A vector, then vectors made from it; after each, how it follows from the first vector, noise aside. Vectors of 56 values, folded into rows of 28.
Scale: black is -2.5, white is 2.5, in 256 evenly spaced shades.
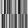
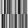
copied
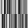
copied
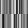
wrapped around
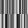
wrapped around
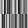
copied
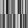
wrapped around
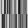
copied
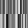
wrapped around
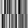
copied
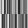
copied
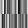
copied
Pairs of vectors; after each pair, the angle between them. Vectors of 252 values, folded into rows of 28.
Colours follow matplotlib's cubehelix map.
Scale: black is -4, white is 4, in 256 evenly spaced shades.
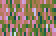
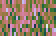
nearly parallel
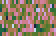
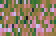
partly opposed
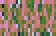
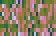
nearly opposite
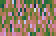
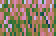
partly opposed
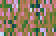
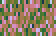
partly opposed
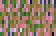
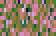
orthogonal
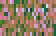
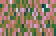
nearly parallel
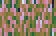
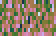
partly opposed
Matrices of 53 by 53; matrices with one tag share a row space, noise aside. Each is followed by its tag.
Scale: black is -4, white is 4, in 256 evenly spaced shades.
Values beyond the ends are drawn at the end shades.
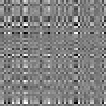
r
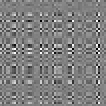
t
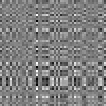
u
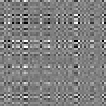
r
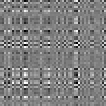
r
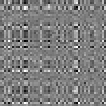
r
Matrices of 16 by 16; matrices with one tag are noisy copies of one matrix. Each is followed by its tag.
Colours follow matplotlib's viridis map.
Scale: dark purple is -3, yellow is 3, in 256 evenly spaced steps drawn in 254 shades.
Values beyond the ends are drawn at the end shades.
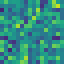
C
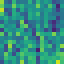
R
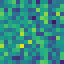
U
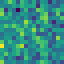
U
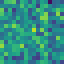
U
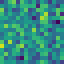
U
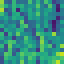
R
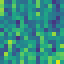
R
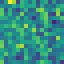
U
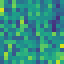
R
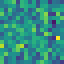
U
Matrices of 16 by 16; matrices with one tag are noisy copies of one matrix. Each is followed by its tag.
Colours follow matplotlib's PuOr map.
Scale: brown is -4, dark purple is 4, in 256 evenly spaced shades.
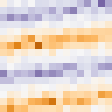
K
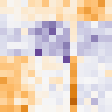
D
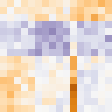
D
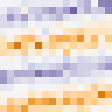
K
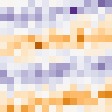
K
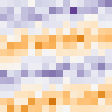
K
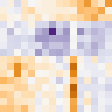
D
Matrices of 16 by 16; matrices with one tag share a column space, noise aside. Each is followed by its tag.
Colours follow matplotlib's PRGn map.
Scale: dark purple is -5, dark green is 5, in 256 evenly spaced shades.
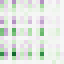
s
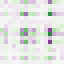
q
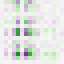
s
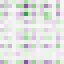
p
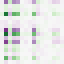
q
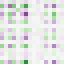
p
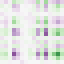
s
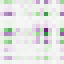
q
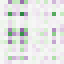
q
